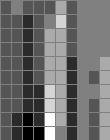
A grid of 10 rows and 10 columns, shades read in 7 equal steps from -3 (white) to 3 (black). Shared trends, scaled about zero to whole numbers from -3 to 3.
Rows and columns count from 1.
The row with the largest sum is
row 10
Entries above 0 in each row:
5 5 5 5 5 6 5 6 6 6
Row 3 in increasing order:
-1 -1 0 0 0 1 1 1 1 2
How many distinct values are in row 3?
4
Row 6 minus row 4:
0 0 0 0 0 0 1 0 1 -1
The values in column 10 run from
-1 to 0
